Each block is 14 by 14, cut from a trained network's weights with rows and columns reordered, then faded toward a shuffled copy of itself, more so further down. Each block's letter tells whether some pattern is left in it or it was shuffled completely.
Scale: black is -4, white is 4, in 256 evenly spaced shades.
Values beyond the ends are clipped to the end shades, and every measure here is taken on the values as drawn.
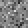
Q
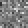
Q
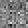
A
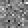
Q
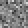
Q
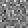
A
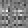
A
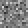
Q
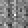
A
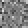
A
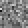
Q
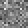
A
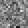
Q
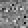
Q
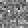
Q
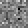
Q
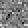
Q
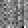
A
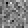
Q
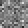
A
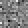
Q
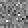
Q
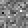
Q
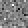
Q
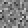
Q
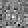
A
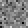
Q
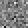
Q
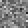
Q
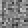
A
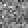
Q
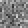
Q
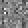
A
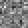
A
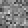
Q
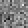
A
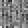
A
